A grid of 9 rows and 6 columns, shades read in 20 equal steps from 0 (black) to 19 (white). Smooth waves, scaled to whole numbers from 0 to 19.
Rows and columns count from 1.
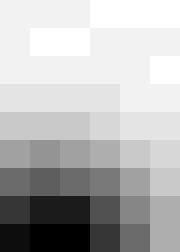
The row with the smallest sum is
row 9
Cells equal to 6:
1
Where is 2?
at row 8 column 2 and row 8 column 3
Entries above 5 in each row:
6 6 6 6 6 6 6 3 2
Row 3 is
18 18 18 18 18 19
